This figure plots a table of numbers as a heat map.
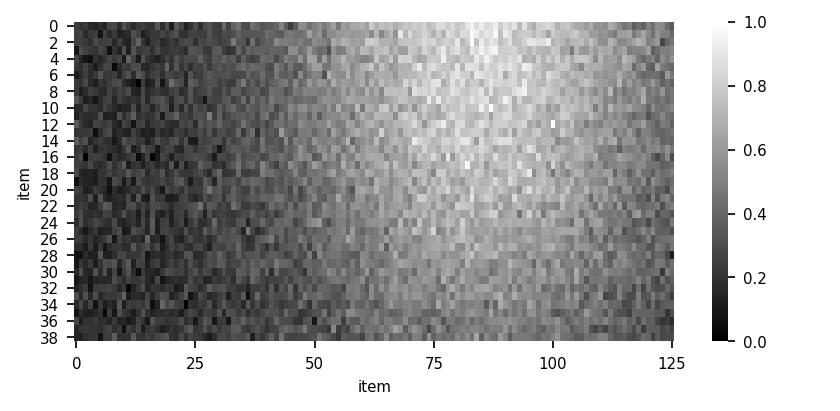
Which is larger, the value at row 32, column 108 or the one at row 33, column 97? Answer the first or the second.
the second
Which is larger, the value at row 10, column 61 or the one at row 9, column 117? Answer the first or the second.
the first
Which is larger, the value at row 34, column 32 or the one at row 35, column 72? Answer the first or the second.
the second
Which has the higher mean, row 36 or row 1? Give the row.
1
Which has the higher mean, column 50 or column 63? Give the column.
63
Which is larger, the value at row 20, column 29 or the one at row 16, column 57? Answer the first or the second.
the second
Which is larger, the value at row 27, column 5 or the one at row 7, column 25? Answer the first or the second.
the second
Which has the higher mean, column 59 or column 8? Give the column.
59
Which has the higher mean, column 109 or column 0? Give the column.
109
